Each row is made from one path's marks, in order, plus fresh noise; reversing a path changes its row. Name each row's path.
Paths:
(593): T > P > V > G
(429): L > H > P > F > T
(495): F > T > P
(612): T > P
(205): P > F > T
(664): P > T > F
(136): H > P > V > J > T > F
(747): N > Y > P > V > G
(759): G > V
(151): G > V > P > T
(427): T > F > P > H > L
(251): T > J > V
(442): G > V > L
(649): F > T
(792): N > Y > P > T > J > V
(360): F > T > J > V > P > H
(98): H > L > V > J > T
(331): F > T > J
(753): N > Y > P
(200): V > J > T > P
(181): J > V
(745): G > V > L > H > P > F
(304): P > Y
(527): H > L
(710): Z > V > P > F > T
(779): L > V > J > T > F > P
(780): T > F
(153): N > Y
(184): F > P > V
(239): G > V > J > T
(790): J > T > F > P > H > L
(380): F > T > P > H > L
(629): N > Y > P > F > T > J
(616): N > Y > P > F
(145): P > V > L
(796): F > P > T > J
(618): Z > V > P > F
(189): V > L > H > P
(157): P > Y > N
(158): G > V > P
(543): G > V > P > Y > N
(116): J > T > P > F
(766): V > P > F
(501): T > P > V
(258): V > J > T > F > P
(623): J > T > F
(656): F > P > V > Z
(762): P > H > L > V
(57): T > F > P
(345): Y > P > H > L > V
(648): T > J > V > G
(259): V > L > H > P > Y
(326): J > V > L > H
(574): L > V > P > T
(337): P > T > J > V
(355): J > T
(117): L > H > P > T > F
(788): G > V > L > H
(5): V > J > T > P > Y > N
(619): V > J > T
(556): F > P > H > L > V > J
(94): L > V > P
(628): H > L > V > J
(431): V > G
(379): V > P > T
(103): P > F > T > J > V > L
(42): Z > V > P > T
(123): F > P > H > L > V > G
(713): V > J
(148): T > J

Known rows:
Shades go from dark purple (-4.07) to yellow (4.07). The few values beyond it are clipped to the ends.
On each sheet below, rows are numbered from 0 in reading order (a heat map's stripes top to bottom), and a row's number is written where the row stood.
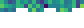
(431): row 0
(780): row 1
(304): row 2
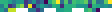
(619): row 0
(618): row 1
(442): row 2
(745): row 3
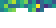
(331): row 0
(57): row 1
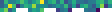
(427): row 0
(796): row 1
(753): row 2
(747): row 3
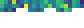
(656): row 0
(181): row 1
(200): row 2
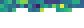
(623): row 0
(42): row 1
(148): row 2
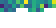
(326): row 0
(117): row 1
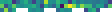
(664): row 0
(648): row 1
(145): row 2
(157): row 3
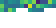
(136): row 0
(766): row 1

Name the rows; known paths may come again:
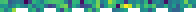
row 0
(379)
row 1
(116)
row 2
(200)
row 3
(380)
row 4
(145)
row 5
(501)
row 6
(181)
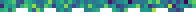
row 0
(429)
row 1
(713)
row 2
(495)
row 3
(251)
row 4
(710)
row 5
(355)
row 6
(618)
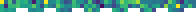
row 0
(442)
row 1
(648)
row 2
(431)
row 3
(780)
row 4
(790)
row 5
(157)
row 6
(189)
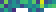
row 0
(616)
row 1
(184)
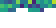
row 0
(593)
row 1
(788)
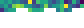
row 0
(337)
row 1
(151)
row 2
(612)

